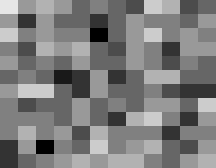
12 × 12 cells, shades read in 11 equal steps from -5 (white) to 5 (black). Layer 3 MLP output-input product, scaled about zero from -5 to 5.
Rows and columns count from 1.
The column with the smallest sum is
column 9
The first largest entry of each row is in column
8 2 6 10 10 4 5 2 7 10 3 1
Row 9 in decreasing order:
3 3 1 1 0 0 0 0 -1 -1 -2 -3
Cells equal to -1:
31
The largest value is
5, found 2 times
